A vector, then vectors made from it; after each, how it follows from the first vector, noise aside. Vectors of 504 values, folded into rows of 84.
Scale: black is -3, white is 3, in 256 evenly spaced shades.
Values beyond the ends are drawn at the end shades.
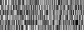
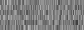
shrunk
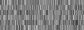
shrunk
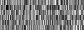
reversed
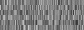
shrunk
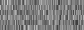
shrunk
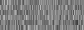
shrunk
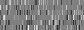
partly zeroed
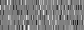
partly zeroed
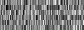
reversed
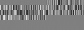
partly zeroed
